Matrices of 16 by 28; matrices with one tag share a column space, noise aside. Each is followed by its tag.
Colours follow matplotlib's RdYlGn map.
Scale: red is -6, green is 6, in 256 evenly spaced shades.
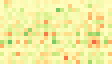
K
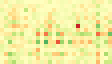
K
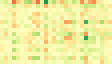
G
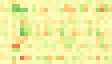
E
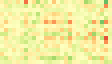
G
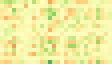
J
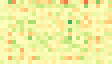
G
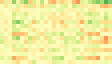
G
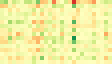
G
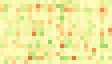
E
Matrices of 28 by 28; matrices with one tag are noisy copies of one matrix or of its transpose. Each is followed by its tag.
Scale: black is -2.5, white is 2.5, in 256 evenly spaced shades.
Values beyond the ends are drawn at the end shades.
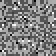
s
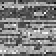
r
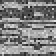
r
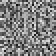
s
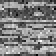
r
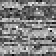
r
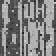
r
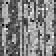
r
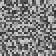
s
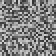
s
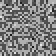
s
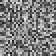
s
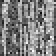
r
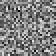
s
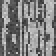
r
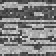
r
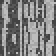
r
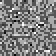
s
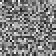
s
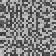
s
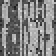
r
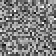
s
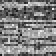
r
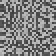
s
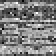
r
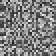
s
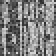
r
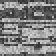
r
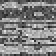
r
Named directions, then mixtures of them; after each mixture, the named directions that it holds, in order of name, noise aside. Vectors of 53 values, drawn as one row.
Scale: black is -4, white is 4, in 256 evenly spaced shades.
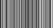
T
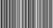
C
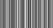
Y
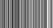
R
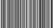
T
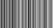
C, R, Y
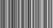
C, R, Y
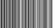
C, R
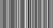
Y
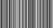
C, R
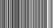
R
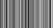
C, T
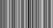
C, T, Y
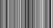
C, T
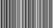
C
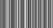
Y
